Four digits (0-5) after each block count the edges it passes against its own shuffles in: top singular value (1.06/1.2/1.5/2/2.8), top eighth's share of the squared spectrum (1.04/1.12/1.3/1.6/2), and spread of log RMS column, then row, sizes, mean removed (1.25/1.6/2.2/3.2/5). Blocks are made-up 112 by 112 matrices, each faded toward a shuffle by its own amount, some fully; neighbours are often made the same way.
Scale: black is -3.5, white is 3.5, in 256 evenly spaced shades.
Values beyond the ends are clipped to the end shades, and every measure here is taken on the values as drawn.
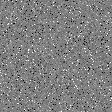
0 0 0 0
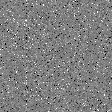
1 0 0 0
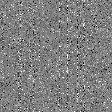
2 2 3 0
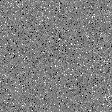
1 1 1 0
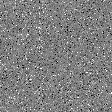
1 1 1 0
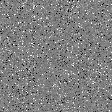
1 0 1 0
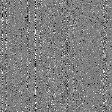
3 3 3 0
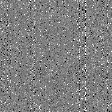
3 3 3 0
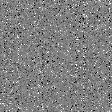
1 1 2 0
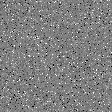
0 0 0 0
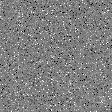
0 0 0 0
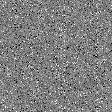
1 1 1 0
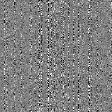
3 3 4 0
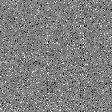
3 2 1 0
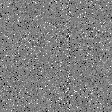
3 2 1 0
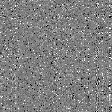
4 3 2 1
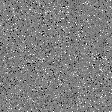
1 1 0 0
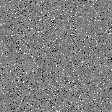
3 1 1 0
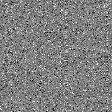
3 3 2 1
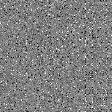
3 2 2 0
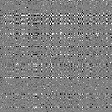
5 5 3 4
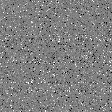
3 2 1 1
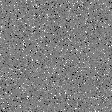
2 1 0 0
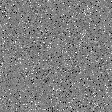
2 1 0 0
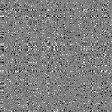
5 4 3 3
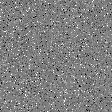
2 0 0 0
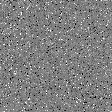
2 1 0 0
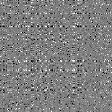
5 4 3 3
